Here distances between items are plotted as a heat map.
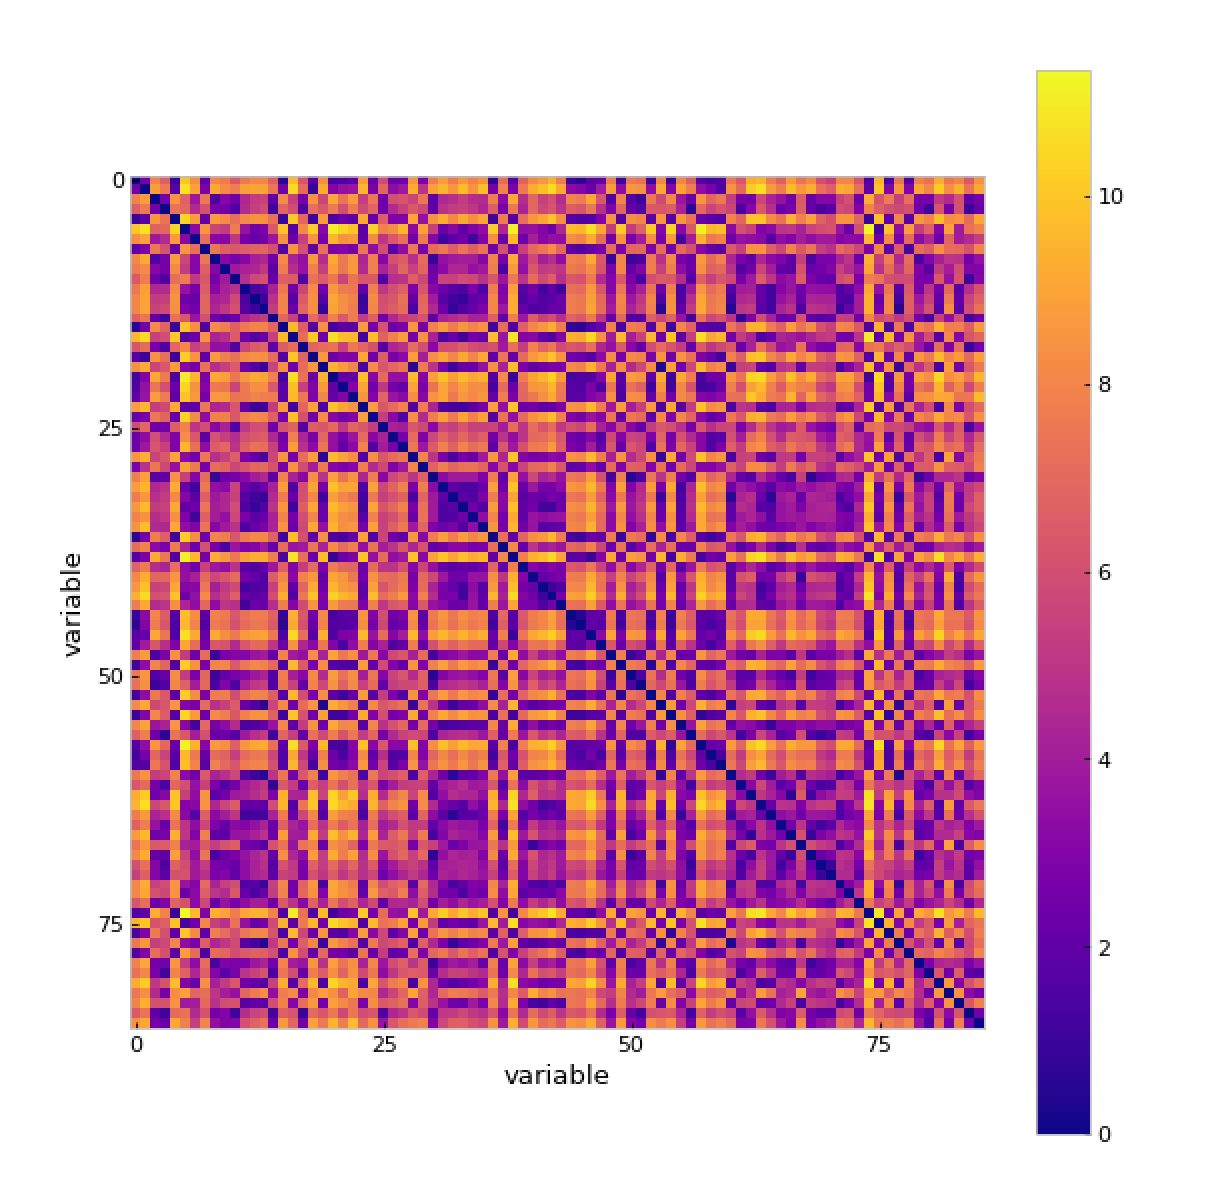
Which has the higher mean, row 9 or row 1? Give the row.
1
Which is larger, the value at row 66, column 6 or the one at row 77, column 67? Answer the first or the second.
the first
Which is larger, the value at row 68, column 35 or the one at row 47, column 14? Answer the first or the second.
the second
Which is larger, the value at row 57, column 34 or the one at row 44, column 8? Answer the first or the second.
the first
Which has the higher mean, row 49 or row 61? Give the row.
49
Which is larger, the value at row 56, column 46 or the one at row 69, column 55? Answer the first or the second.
the first
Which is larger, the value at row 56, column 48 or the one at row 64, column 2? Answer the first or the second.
the second
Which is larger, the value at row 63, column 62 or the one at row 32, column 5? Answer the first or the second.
the first
